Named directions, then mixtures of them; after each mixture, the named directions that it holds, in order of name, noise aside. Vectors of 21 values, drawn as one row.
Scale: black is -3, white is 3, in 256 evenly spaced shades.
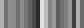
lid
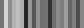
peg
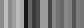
lid, peg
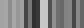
lid, peg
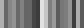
lid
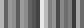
lid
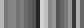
lid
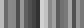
lid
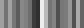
lid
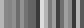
lid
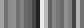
lid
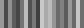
lid, peg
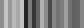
lid, peg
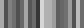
lid, peg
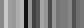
lid, peg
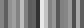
lid
